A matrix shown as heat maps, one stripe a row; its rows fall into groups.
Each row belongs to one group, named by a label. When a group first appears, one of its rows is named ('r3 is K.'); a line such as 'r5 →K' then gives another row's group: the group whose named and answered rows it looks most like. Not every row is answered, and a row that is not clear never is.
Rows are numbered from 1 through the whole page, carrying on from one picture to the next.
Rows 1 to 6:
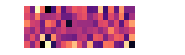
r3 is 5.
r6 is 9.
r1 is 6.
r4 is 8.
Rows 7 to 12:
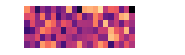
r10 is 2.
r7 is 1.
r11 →8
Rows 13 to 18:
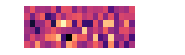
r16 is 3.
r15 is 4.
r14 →6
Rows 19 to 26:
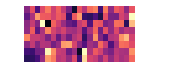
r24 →4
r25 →3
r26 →3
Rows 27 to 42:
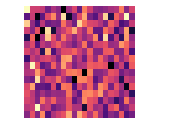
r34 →4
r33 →9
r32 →3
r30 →9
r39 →1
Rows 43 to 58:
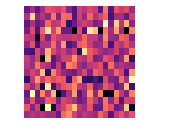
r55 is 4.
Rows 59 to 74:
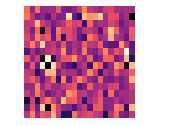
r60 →1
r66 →9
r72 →4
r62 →8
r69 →5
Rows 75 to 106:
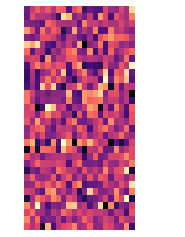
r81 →6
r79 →2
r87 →1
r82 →9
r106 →9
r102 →2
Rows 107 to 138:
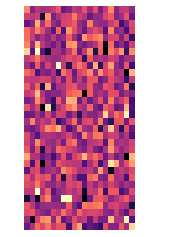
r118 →9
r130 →4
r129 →8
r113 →6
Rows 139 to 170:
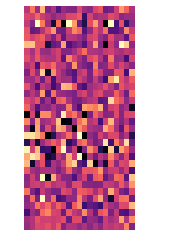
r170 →2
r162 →1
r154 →4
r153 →1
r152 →8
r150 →4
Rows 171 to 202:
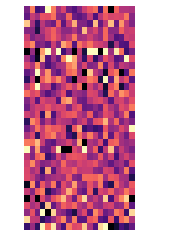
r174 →3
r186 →9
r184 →4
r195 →1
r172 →2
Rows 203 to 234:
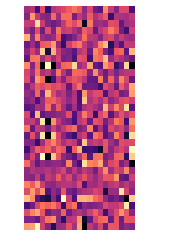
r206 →8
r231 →2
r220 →6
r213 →6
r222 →3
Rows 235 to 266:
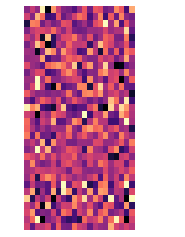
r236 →6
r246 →6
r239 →9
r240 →6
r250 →3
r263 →9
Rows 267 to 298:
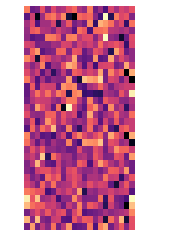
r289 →6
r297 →6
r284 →2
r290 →2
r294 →5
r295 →5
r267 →6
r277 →1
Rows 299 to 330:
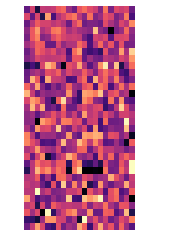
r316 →2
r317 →1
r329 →3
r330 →6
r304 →6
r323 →8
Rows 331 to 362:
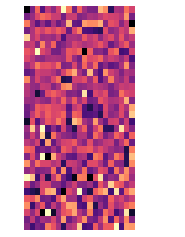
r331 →4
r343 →3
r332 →2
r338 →1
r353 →5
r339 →2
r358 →8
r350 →9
